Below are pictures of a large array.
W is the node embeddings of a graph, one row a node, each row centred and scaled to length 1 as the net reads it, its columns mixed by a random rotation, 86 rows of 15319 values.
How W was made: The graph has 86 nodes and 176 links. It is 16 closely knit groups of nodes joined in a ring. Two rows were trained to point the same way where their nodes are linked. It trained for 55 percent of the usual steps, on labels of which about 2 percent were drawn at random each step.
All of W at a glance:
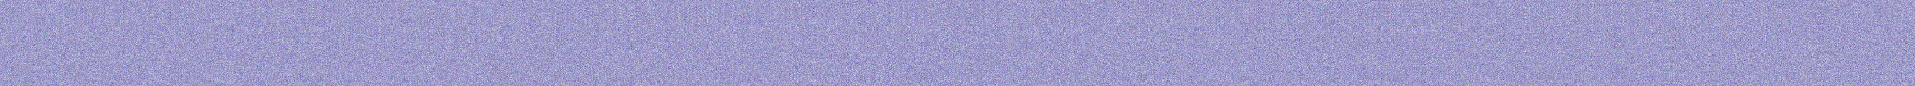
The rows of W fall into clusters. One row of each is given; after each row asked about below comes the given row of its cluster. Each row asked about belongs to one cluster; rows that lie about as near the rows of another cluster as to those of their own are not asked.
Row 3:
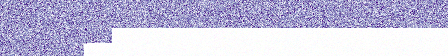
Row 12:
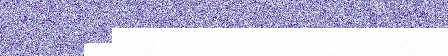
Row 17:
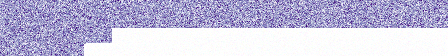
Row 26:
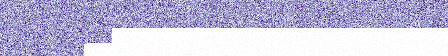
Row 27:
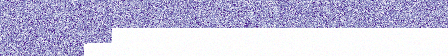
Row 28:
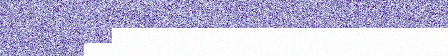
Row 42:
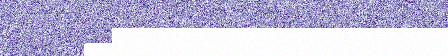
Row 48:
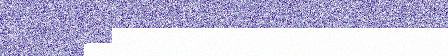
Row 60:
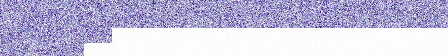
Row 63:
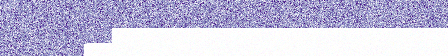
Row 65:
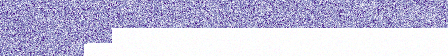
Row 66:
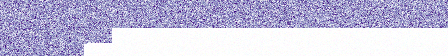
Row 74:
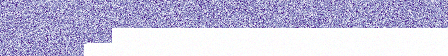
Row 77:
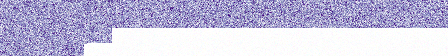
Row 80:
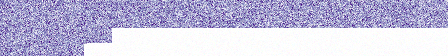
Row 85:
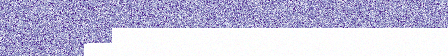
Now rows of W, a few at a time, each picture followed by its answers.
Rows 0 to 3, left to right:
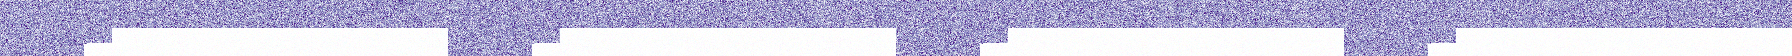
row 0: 74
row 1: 63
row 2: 27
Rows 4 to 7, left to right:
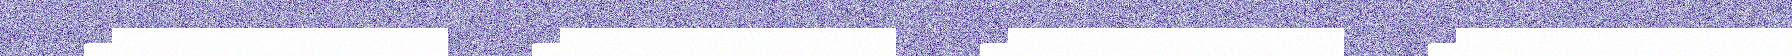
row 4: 65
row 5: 60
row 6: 26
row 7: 17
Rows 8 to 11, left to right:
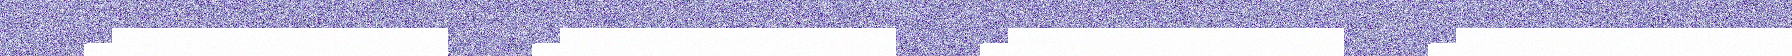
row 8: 74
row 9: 12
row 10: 66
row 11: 74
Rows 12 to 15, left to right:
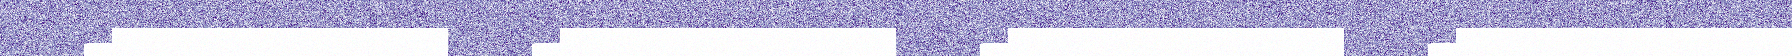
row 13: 17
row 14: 28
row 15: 3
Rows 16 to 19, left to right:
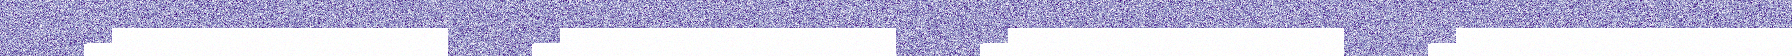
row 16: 74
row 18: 63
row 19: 12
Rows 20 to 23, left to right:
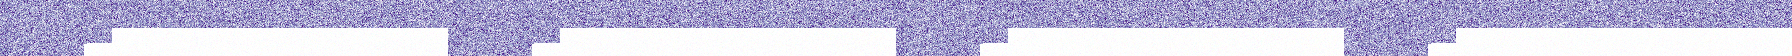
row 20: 80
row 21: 17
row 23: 77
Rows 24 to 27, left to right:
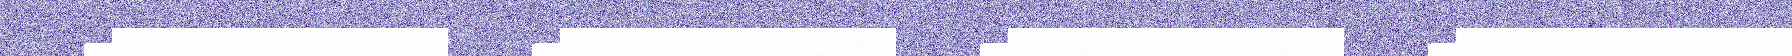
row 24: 17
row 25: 48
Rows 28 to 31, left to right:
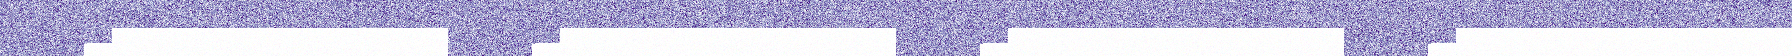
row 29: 27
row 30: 27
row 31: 65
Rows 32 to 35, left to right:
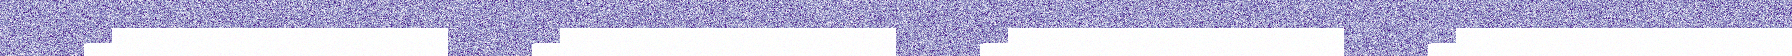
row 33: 63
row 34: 60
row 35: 28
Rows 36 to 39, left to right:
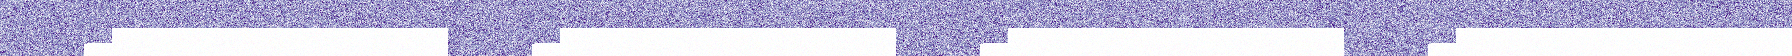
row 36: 77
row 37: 80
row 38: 26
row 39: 28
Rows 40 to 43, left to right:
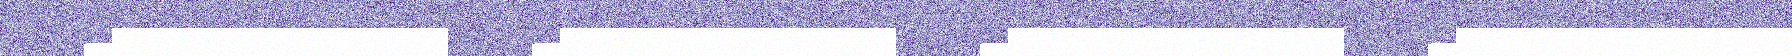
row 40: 28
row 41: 27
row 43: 77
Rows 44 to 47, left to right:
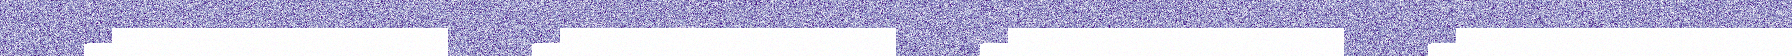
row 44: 60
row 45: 3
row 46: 66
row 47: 27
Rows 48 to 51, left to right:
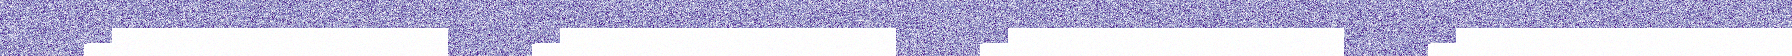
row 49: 80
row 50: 74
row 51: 17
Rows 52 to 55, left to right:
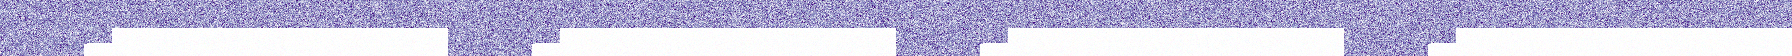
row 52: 12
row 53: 26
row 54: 85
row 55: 85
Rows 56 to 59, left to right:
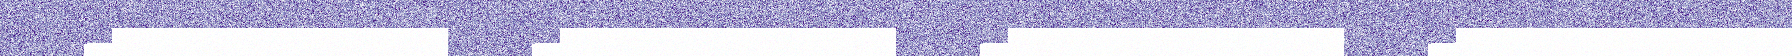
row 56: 65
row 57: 17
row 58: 85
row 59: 48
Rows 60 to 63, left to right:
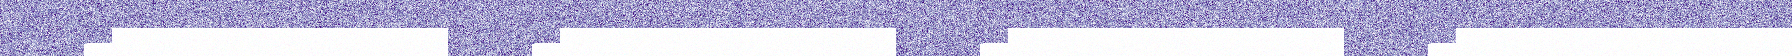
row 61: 80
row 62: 80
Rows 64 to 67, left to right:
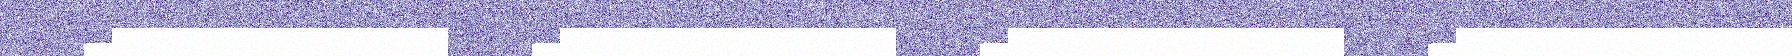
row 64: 3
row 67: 12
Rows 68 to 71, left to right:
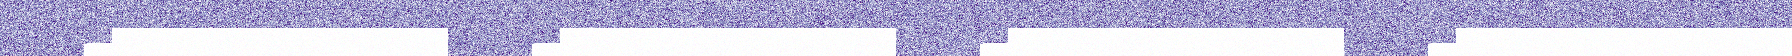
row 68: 66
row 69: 42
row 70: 48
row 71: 28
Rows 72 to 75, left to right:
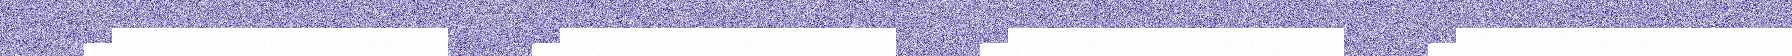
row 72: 3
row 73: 42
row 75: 3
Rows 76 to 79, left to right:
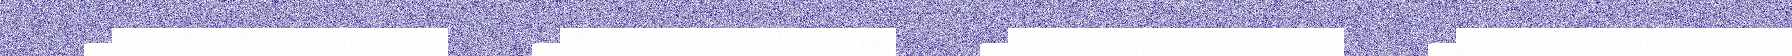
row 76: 63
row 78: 42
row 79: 77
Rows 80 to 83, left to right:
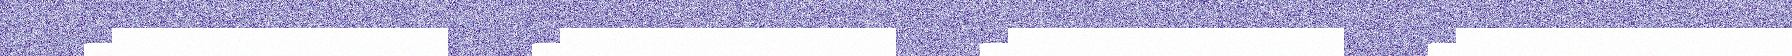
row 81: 80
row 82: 3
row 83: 66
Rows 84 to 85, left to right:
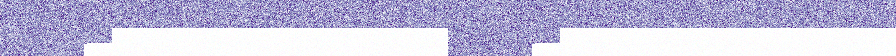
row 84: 48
